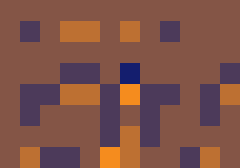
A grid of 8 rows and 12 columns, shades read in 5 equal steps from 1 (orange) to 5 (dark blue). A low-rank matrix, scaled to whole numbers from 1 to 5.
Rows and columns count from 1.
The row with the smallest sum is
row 8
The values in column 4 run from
2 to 4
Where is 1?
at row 5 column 7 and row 8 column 6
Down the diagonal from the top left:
3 4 3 4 2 4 2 3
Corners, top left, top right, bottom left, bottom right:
3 3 3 3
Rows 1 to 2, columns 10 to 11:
3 3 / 3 3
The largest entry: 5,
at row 4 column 7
